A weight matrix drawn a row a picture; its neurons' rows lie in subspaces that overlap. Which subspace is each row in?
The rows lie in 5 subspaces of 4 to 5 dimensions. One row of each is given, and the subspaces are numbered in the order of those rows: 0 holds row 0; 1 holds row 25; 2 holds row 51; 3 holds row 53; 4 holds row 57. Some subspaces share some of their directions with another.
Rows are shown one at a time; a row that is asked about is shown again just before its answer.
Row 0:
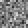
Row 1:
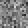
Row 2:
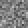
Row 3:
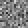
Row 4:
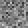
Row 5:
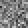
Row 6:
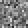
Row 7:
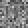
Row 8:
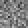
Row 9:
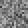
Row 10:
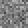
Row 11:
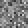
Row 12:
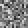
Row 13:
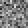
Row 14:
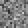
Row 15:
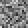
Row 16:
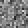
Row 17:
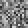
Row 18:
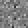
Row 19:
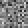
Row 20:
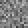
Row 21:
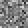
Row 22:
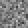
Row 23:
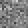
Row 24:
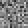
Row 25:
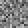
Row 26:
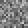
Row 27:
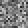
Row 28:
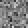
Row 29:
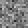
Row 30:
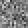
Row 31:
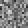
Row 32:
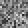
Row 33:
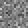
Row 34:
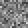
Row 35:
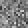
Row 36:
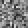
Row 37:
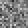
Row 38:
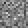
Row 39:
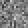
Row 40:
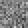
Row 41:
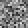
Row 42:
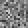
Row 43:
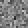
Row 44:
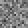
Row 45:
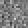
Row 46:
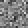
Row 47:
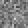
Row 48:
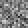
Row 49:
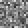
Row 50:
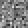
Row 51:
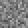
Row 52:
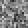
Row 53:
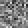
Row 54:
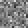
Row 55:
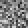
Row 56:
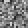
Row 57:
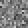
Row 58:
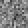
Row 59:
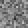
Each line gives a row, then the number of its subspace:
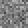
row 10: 0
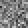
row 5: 2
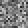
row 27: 4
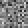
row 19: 4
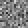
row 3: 3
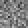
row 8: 2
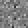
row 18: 0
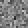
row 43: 4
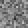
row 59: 3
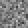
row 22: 2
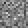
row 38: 3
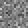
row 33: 3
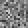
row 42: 3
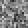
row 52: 1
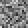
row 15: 0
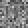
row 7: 0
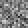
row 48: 3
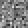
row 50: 2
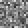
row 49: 0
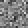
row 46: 0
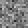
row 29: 1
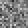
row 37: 1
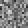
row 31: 3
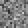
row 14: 3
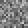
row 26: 1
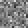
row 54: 0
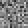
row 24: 4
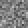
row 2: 2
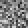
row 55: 2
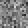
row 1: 0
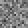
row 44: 1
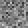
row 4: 3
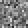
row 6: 0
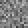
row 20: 1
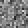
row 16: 4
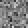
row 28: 0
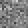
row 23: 1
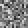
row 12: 3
